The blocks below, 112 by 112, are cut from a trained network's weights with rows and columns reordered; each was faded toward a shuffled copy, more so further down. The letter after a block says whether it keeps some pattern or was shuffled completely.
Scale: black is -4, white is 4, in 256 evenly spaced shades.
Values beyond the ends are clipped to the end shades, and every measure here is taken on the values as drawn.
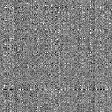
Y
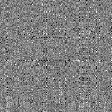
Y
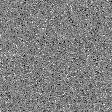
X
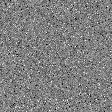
X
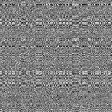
Y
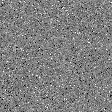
X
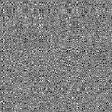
Y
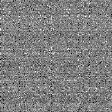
Y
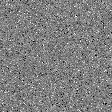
X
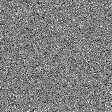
X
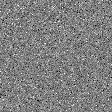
X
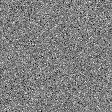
X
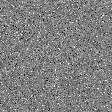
X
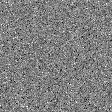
X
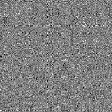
Y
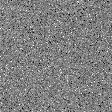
X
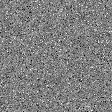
X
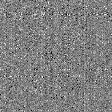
Y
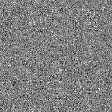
Y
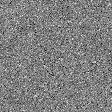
X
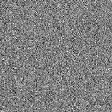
Y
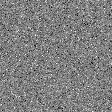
X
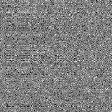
Y
